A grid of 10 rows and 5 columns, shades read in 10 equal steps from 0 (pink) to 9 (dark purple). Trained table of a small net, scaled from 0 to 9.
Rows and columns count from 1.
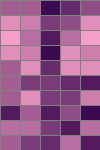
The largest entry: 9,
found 3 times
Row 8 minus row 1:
4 0 -1 -2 4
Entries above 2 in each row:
5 2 3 1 2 5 3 5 5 5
